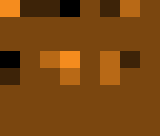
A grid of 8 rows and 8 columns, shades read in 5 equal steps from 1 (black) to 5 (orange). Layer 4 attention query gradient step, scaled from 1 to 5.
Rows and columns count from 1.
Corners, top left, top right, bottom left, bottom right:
5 3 3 3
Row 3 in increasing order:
3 3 3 3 3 3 3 3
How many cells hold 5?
2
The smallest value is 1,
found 2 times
